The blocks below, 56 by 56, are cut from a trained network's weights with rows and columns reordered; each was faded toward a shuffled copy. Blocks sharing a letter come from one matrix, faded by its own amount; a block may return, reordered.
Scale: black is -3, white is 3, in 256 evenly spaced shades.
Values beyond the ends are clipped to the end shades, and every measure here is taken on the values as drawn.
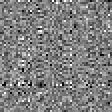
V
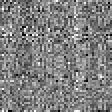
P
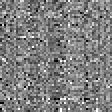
P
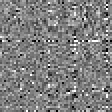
V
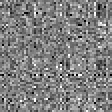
V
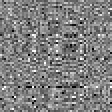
V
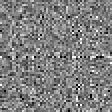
V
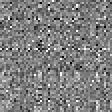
V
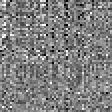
P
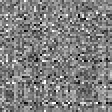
P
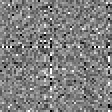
V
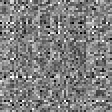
P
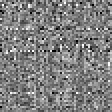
P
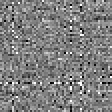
V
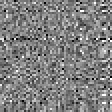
V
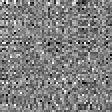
V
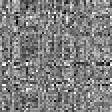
P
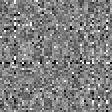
V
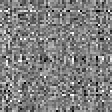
P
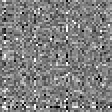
V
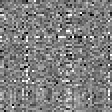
V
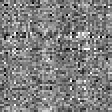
P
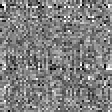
P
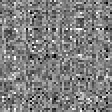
P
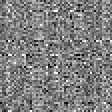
P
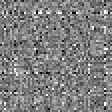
V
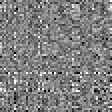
V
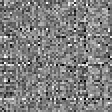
P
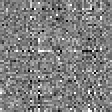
V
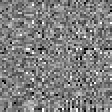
V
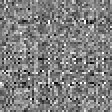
P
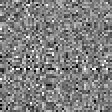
V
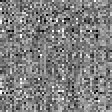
P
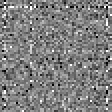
V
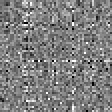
V
